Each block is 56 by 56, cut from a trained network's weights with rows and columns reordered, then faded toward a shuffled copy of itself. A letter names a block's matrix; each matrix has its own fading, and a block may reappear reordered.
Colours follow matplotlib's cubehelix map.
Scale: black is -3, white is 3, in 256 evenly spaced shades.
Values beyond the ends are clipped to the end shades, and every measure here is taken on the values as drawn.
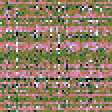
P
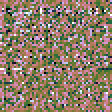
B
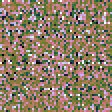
B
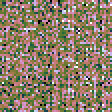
B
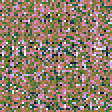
B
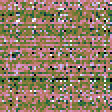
P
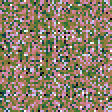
B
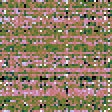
P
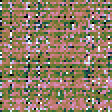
P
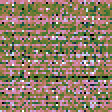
P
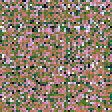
B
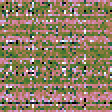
P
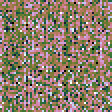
B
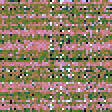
P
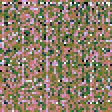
B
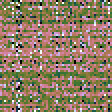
P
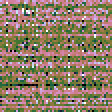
P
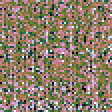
B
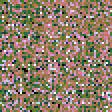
B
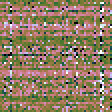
P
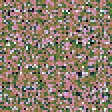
B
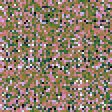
B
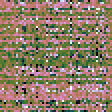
P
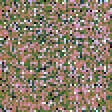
B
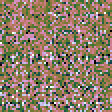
B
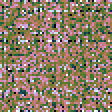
B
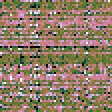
P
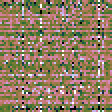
P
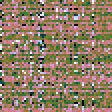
P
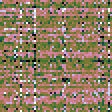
P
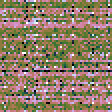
P
